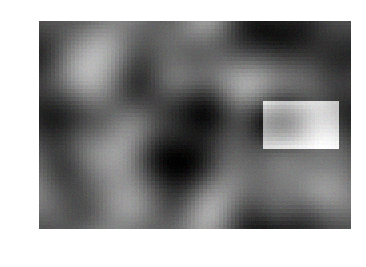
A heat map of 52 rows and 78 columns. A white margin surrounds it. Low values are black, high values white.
An odd patch, higher than its surroundings, sits in the middle right. There is no overall slope. Values change most from cell to cell in the middle right. The middle right is the ninth with the highest average.
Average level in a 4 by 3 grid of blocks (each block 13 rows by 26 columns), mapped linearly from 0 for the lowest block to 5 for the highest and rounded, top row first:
4 3 0 | 2 1 4 | 3 0 5 | 3 3 3
